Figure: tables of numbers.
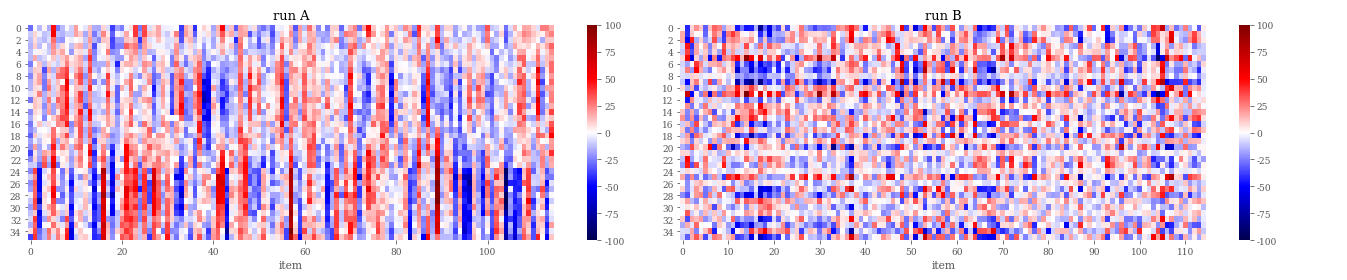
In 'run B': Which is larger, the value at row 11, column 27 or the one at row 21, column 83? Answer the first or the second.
the first
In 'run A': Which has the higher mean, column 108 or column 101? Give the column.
108
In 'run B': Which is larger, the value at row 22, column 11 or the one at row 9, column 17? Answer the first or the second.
the first
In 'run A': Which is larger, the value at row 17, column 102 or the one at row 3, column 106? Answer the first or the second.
the second
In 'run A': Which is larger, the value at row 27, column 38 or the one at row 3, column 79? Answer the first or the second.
the first
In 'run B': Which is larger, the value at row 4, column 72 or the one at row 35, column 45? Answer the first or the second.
the first
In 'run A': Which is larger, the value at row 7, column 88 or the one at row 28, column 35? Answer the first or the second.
the second
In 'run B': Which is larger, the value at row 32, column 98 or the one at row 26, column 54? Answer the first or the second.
the second
